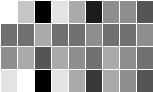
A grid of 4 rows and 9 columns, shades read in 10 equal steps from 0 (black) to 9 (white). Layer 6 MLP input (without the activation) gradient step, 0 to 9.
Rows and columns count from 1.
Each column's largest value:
9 9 6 8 6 5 6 5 5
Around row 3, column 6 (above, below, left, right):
5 2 5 6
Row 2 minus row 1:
-5 -3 6 -4 -2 4 -1 -1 2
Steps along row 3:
up down up down down up down down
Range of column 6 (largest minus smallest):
4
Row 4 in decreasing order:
9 8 8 6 6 5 3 2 0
